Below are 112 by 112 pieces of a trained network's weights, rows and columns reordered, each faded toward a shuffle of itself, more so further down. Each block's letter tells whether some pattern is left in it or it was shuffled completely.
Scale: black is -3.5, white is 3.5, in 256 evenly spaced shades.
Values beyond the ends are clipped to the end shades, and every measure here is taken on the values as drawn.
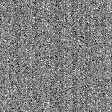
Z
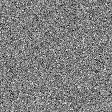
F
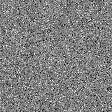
F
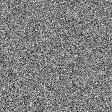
F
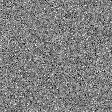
F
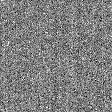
Z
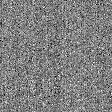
Z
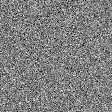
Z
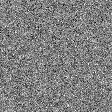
F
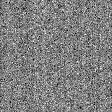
Z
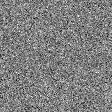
F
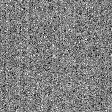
Z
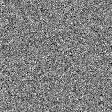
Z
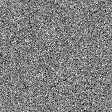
F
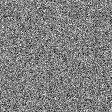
F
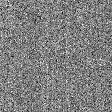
Z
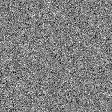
Z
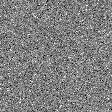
F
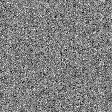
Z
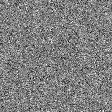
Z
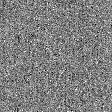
Z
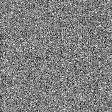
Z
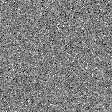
F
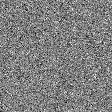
F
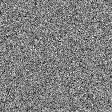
F
